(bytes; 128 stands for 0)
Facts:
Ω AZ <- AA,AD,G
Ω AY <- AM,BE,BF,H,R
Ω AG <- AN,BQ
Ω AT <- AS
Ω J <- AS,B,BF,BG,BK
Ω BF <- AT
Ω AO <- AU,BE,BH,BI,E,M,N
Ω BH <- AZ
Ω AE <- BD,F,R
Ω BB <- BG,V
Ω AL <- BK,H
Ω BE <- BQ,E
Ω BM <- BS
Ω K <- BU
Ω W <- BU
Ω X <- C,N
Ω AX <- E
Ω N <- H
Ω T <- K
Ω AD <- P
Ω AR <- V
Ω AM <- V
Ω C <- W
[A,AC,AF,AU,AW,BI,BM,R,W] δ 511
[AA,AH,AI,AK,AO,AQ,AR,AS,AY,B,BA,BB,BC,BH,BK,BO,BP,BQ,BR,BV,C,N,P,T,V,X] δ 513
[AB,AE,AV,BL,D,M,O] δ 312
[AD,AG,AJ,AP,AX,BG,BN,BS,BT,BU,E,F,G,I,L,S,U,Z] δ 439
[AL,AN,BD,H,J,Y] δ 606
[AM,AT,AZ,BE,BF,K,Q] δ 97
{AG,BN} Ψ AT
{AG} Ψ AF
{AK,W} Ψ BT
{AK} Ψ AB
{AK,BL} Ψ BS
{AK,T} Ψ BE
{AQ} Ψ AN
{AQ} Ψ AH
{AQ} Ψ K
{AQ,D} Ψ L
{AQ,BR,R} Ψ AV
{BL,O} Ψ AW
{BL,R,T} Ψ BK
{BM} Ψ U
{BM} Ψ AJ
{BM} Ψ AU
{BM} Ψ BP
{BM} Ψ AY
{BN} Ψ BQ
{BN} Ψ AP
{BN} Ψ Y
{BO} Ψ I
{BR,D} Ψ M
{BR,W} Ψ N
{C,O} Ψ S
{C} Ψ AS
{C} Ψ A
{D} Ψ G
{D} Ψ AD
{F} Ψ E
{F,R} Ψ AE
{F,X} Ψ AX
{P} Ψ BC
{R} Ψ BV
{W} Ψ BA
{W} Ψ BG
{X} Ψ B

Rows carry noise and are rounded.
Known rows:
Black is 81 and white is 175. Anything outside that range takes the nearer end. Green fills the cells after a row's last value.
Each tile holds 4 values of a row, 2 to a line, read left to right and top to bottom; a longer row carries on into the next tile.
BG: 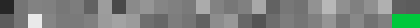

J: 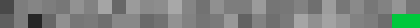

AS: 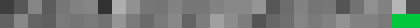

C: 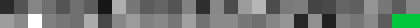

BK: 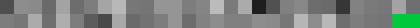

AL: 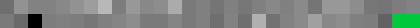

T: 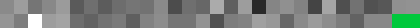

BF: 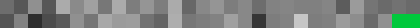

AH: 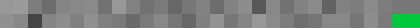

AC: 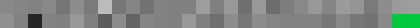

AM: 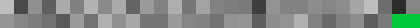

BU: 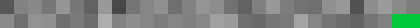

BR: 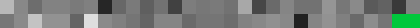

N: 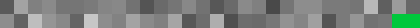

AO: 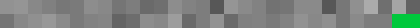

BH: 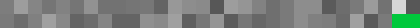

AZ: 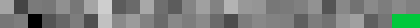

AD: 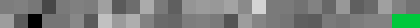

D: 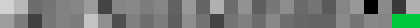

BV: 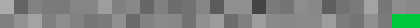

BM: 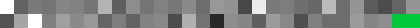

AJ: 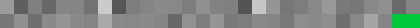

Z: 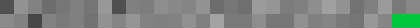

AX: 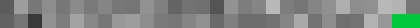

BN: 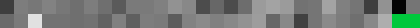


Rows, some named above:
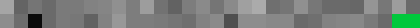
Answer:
AA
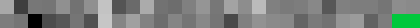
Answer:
AZ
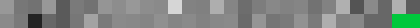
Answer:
BD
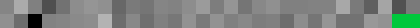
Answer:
L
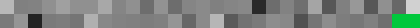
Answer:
AV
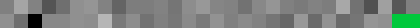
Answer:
L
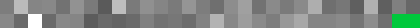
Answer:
BQ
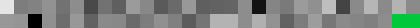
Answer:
BC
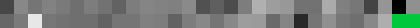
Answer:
BN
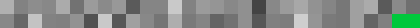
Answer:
BE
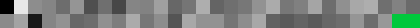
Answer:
I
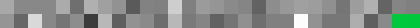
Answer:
BE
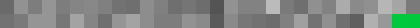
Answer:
AX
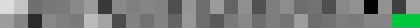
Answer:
D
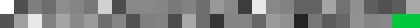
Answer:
BM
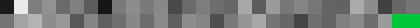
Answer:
BO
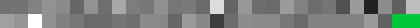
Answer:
BL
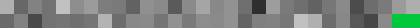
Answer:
K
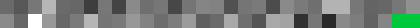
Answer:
W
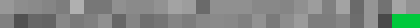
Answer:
AN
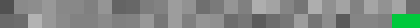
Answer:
E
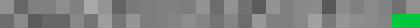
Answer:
Q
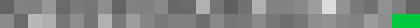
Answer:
BT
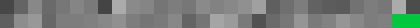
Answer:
AS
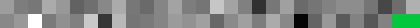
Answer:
R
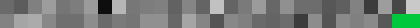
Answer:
O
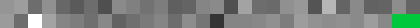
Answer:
AK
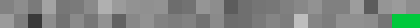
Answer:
AB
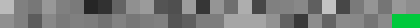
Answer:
P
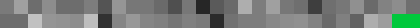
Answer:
X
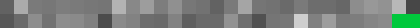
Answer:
B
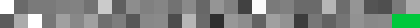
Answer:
BM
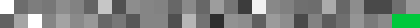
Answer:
BM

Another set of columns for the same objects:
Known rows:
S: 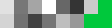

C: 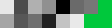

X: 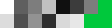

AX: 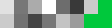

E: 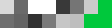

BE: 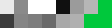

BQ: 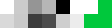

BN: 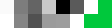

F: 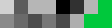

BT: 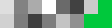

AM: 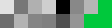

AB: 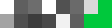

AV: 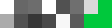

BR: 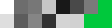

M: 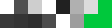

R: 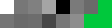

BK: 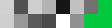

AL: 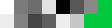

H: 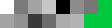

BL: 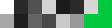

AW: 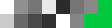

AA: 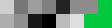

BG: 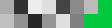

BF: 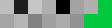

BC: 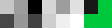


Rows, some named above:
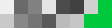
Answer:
Q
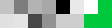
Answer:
AT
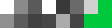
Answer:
AE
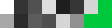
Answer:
D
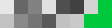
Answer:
Q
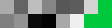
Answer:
AZ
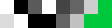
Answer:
I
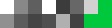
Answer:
AE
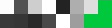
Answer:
M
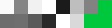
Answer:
N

